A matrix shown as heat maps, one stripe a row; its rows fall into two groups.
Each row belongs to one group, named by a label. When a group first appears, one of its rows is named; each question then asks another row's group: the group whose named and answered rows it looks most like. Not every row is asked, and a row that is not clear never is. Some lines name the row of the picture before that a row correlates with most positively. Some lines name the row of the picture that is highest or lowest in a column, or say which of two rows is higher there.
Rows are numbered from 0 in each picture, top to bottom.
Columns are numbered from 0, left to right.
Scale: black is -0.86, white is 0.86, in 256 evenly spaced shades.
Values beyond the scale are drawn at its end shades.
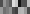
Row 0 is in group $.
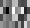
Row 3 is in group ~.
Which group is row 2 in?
$
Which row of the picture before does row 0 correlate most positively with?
0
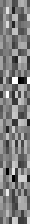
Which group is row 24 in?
~
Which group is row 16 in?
$
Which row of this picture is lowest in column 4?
25
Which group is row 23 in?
$
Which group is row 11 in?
$
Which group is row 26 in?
~
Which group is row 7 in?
$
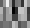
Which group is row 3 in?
$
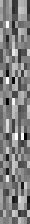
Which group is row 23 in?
$
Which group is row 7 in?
$
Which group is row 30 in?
$
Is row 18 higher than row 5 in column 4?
No
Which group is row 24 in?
~
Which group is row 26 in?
~
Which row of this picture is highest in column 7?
19
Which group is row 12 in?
$
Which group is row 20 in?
$
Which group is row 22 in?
~
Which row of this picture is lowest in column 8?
19
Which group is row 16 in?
$
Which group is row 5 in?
~
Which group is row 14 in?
~
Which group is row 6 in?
~
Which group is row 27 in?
~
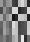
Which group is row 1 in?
$
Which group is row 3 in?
$
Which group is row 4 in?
$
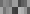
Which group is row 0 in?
$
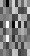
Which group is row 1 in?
$
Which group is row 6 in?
~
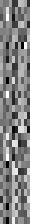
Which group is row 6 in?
~
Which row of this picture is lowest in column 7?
6
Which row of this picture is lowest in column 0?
28
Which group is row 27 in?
~
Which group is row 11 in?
~
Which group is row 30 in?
$
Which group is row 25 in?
~
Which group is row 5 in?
$
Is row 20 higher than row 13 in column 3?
No
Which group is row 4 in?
$
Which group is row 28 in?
$
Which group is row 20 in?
$
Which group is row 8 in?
~
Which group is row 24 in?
$
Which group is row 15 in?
~
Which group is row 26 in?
$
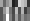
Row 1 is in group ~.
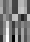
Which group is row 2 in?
$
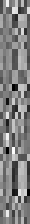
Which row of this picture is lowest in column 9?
27
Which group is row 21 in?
~
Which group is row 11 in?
$
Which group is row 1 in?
$
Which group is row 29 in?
~
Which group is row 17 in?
~
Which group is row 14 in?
~
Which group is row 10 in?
$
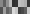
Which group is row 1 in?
$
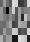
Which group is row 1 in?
~
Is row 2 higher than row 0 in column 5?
No
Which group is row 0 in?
$
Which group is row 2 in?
~
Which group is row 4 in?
$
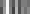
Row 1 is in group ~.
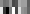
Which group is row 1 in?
~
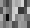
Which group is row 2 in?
~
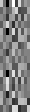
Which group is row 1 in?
$
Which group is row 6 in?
$
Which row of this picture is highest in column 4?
0
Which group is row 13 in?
~
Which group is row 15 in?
$
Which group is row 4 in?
~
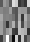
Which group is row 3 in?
~
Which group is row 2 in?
~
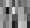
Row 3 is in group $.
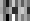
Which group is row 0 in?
~
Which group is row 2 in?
~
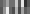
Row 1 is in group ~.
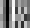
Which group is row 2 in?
~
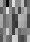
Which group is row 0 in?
~
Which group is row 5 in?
$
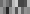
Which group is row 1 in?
~
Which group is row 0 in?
$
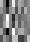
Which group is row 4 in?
~
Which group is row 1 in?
~
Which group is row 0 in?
~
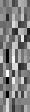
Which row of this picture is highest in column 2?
10
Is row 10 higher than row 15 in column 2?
Yes
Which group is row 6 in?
$
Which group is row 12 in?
$
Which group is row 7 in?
~
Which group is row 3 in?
$
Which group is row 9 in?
$
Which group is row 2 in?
~
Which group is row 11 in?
~
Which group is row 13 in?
~
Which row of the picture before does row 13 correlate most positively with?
1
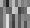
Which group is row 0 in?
~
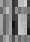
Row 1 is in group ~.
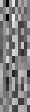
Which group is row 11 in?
~
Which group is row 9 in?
~
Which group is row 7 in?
$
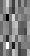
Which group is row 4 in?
$
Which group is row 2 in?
~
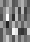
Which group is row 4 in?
$
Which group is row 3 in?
~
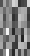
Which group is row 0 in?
$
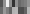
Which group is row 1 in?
$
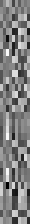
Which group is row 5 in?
~
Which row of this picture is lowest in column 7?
22
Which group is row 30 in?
$
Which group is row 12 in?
~
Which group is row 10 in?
$
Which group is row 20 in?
$
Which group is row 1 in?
~
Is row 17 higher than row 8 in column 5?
No
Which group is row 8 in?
$
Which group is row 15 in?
~
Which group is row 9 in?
~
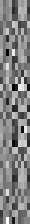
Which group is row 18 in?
~
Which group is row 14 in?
~
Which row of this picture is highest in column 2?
31
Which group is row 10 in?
~
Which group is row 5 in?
~
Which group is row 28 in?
~
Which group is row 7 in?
~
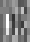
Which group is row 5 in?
$
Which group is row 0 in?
$
